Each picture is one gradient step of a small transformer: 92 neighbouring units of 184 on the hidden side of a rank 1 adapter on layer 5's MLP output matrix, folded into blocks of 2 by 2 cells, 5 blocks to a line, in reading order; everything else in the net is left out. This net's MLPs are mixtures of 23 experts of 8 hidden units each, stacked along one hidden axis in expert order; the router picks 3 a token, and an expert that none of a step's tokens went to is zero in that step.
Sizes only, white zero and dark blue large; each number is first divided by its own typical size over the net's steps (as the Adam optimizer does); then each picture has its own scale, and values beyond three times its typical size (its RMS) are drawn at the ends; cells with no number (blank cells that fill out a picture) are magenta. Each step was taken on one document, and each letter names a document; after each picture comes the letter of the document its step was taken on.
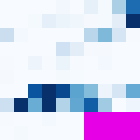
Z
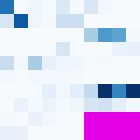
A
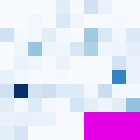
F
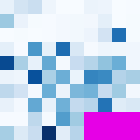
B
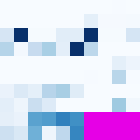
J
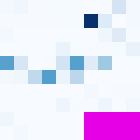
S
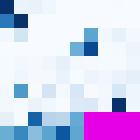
J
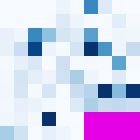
A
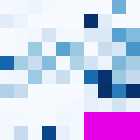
B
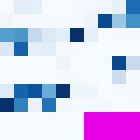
Z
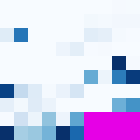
J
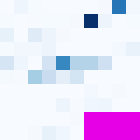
S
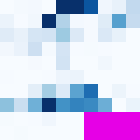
Z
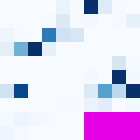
A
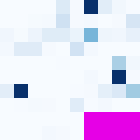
A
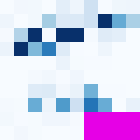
Z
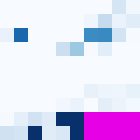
J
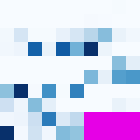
J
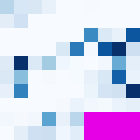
B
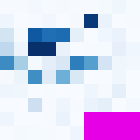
S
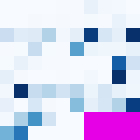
F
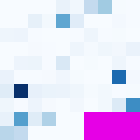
F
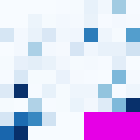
F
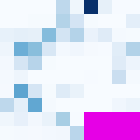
A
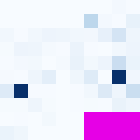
A
